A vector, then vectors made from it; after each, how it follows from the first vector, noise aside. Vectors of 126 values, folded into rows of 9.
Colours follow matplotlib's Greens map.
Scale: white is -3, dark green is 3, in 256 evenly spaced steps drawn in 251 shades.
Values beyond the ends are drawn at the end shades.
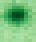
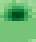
partly zeroed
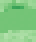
partly zeroed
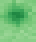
shrunk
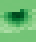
partly zeroed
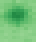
shrunk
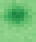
shrunk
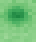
shrunk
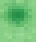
shrunk
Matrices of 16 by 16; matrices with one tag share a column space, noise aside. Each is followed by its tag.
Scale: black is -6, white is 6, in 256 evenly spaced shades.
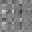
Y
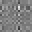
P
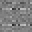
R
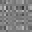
P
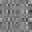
Y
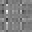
Y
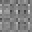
Y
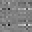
R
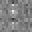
Y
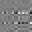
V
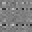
R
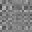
P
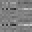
R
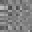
P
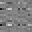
R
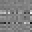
V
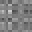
Y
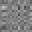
P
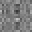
Y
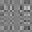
P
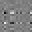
V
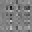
P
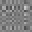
P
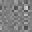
P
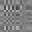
P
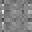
Y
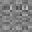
P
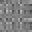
Y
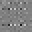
R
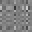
P
